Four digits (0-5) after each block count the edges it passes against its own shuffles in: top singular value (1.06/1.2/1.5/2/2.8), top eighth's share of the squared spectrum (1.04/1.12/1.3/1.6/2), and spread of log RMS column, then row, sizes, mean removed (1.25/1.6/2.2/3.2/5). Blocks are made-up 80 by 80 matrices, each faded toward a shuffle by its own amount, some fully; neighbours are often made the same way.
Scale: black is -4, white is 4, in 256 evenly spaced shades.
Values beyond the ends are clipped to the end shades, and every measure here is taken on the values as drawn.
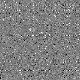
4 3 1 2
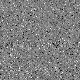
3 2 0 1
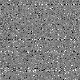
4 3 1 2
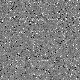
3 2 0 0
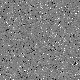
0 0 0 0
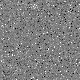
0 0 0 0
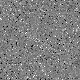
2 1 0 0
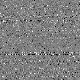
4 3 0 3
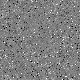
1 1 0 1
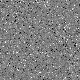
0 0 0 0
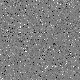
2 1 0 0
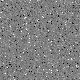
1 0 0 0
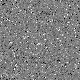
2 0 0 0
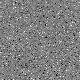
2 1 0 0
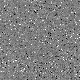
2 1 0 0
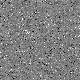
1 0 0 0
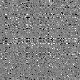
4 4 1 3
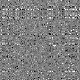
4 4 2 2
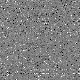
3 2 0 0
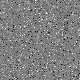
0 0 0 0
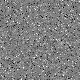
1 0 0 0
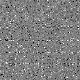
4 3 1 1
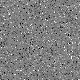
2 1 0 0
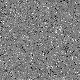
0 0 0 0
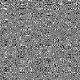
4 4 2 3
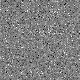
2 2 1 1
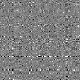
4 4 2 3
